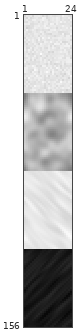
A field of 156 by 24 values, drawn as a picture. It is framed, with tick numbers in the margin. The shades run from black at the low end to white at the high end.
It is made of 4 by 1 panels. Panel 1,1: very high, fine-grained, faint in contrast. Panel 2,1: high, blotchy. Panel 3,1: very high, slanting down to the right, faint in contrast. Panel 4,1: very low, slanting up to the right, faint in contrast.
